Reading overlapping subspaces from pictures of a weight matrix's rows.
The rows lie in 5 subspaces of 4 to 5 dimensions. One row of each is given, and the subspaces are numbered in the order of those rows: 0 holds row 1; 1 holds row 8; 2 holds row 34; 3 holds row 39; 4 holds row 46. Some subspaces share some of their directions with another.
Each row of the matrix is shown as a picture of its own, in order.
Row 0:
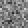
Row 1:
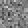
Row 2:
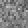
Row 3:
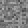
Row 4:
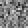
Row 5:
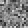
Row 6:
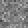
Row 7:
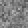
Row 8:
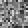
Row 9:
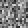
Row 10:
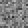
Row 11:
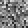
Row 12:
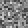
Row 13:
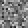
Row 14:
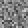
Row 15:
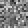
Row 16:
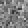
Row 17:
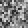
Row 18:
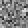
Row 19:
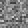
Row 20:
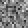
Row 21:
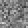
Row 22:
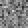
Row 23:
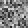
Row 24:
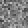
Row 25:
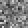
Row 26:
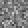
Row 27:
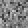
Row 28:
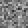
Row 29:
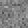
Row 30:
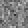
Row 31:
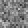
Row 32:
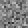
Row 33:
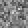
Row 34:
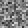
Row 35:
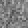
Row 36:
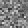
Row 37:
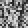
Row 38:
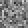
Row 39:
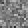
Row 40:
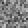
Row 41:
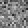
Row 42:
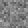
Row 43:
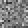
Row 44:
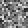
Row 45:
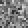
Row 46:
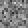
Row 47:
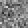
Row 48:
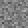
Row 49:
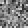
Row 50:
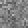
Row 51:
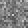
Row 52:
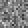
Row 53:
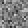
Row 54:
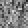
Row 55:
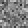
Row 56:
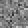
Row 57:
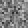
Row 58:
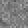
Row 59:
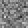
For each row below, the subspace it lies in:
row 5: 3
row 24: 1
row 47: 0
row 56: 1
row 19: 0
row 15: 1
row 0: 1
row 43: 1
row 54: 3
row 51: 1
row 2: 1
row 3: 0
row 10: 2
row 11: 1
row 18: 3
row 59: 0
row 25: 0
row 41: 1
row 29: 0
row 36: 0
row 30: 3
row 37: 3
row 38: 4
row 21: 0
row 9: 0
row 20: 1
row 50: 1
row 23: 0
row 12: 0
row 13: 3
